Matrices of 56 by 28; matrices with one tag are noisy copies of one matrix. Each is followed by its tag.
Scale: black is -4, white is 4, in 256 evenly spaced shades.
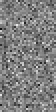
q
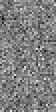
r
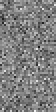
r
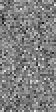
r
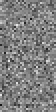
q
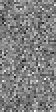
r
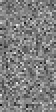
q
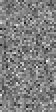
q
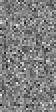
q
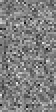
q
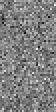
r
